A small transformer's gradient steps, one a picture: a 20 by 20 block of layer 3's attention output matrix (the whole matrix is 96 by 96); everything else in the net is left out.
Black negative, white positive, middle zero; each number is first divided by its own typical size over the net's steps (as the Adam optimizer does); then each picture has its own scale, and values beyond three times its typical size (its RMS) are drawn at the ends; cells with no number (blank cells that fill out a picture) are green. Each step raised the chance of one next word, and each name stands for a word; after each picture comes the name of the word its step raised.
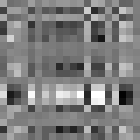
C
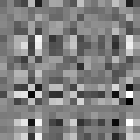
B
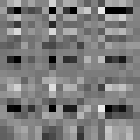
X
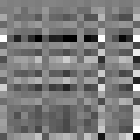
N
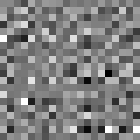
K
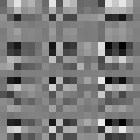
B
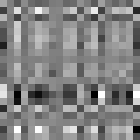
C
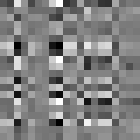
B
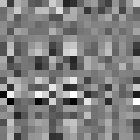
B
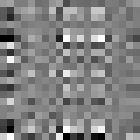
N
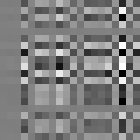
N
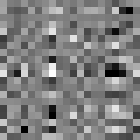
K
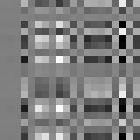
X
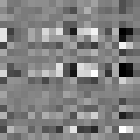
K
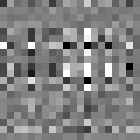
K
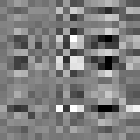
X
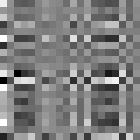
N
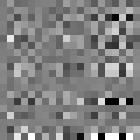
K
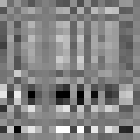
C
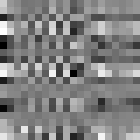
K
